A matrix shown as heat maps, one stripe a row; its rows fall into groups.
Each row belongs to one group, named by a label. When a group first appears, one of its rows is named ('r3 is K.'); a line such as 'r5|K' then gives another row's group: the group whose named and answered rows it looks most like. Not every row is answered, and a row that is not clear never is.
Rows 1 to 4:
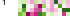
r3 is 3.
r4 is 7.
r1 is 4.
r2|3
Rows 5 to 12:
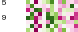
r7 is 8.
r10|7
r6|3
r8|4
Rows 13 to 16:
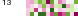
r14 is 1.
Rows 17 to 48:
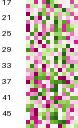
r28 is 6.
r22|1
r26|1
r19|1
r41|3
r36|8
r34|3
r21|4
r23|6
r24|6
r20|8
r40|8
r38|6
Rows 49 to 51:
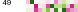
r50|7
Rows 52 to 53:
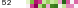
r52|4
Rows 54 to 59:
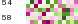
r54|4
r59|6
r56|8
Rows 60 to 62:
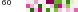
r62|4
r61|8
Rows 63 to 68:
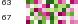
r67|8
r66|3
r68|8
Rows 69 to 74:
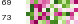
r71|4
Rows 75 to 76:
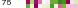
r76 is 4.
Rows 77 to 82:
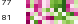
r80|6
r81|6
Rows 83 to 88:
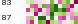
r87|8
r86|7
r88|8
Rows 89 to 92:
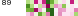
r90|3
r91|4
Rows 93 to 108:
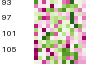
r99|6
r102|8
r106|6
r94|6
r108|1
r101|8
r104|8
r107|8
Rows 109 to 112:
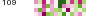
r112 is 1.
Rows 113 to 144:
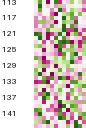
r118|6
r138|7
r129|6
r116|6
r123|7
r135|7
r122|4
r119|1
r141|3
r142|7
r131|3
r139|6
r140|3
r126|6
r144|6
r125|7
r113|4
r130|4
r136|8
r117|1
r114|3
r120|8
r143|8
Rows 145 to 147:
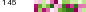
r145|6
